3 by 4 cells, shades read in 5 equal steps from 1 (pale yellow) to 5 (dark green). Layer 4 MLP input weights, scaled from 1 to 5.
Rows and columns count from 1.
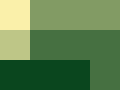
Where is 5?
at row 3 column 1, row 3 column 2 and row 3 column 3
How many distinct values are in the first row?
2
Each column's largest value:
5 5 5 4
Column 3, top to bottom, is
3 4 5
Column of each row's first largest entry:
2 2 1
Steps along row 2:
up same same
